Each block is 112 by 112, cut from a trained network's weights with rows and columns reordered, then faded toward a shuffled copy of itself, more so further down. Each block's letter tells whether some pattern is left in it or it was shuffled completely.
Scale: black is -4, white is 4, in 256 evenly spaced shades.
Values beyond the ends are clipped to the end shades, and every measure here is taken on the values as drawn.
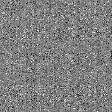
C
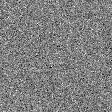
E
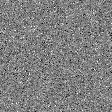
E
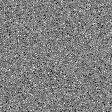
E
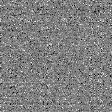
C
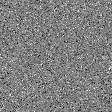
E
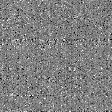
C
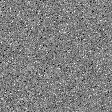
E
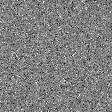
E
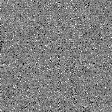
C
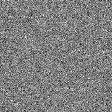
C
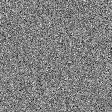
E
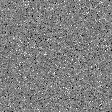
E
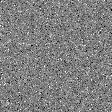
E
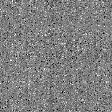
C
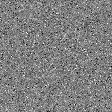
E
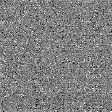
C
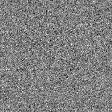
C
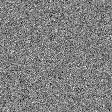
E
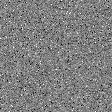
E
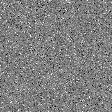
E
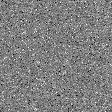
E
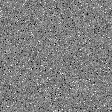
E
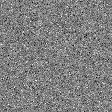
E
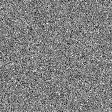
E
